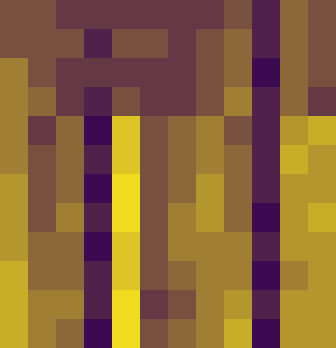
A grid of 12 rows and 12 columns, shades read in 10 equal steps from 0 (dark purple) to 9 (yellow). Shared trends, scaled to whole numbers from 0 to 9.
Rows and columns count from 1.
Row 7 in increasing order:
0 1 3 3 4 4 4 6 6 6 6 9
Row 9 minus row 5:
1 2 0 0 0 0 1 0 2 0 0 -1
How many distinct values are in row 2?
4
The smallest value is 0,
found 8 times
